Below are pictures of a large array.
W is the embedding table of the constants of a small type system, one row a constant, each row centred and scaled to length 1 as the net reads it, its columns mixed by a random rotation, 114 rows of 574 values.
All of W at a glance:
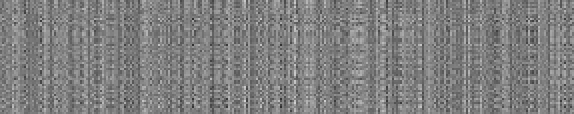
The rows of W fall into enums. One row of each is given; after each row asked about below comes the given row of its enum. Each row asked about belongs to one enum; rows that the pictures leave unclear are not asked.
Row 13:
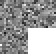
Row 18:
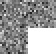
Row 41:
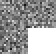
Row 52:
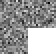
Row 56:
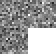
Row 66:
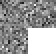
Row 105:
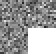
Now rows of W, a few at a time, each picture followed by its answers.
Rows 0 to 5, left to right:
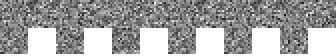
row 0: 105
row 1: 13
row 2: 56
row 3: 105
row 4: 105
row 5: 66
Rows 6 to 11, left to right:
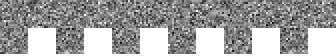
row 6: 105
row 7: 56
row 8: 52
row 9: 13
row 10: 66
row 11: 56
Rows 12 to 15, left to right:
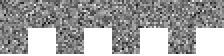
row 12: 66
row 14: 41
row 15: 18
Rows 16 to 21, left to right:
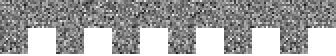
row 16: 41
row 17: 105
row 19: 18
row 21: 41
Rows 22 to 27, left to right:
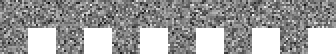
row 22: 52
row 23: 66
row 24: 18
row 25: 13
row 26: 105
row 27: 41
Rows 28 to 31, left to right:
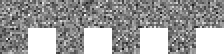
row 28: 56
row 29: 105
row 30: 41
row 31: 41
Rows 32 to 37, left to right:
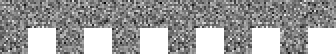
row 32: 41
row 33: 52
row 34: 52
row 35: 41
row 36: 41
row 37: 18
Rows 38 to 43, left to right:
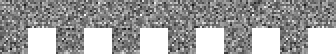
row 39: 56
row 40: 56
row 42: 105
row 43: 41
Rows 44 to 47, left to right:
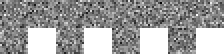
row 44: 18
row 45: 18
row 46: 52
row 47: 56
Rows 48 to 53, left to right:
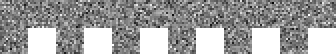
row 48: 41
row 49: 18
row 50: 13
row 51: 66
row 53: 56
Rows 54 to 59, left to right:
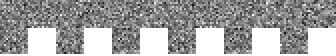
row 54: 41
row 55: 18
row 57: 41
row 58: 56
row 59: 13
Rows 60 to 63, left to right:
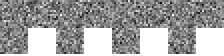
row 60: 105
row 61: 18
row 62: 52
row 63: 18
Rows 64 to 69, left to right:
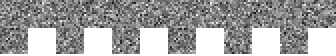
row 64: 56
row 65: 105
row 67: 56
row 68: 18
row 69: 13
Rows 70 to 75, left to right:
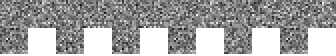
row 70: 56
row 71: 41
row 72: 41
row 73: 56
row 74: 105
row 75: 56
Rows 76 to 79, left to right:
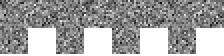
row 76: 66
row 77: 105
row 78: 52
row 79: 66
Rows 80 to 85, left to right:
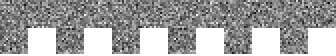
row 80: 41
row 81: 56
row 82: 41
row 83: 56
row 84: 18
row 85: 52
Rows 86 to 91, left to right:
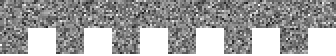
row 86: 13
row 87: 105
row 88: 18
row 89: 105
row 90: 66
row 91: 56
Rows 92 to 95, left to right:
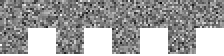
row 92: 13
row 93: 18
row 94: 52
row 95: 41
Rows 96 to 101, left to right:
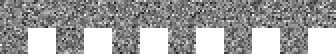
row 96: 13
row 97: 56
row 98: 18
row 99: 18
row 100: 105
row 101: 105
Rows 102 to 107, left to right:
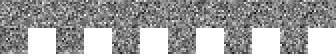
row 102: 56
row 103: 56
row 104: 18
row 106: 18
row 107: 18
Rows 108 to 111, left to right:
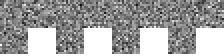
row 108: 13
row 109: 41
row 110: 41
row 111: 105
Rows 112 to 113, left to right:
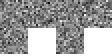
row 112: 52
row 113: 105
